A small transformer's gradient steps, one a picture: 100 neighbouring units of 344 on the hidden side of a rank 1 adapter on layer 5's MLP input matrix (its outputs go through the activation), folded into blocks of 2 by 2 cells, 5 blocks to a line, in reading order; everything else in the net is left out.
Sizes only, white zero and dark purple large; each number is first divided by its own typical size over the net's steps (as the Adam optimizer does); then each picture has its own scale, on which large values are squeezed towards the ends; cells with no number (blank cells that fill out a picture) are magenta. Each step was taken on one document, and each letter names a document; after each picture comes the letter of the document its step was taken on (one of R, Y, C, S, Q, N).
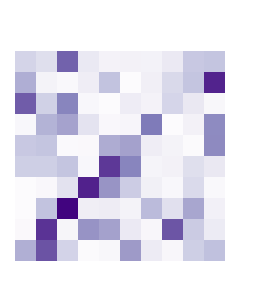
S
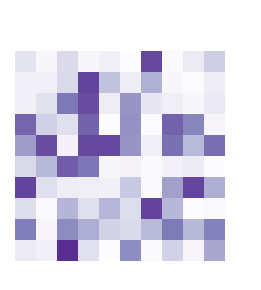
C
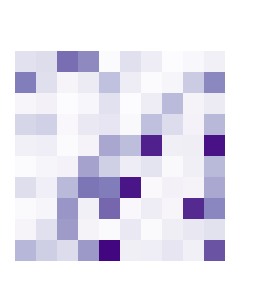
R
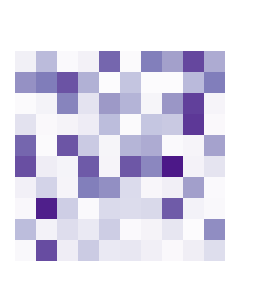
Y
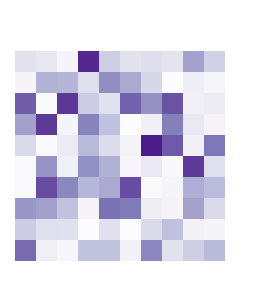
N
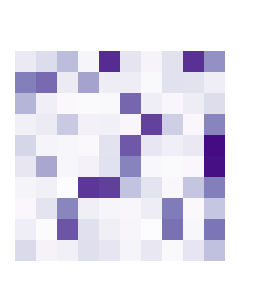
S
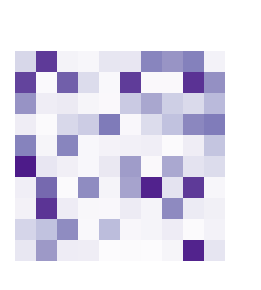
Y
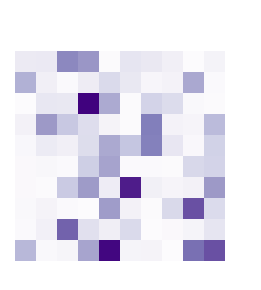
R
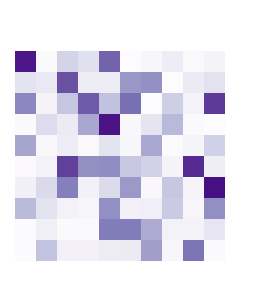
N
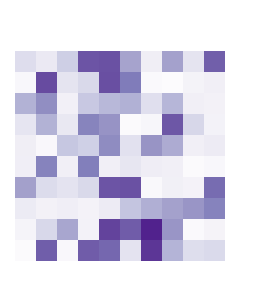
N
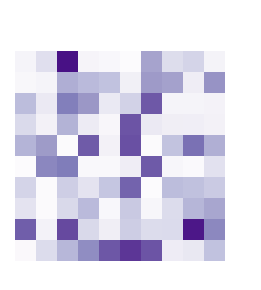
C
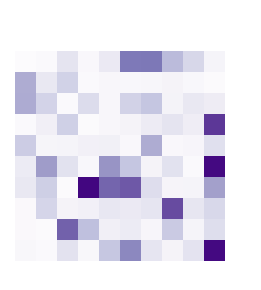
S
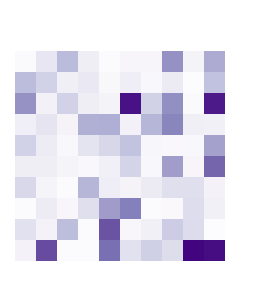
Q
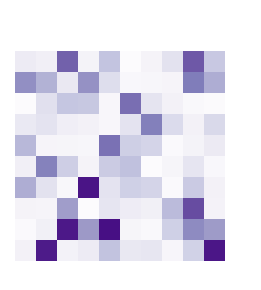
S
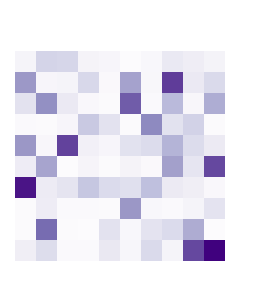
Q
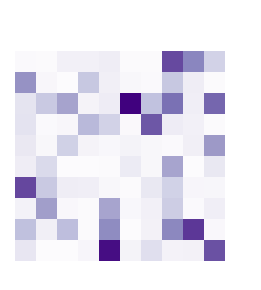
Q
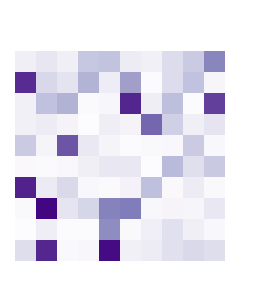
Q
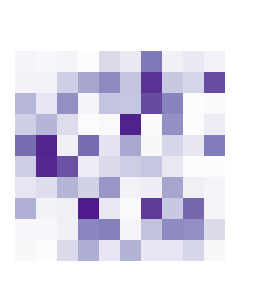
C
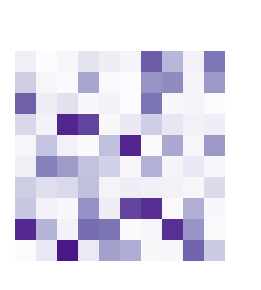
C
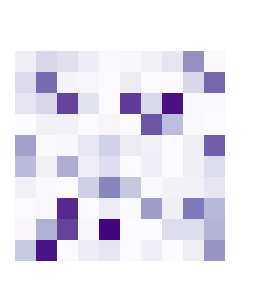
S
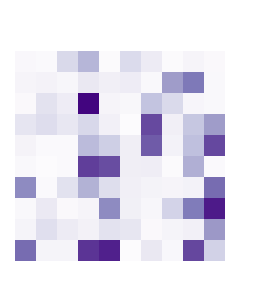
R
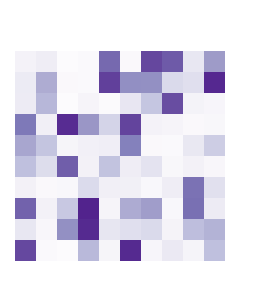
C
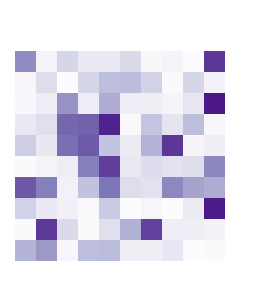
N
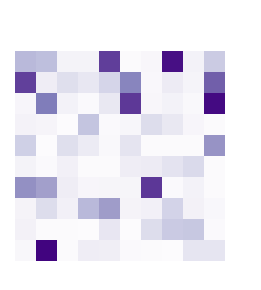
Q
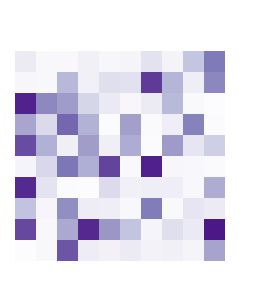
C
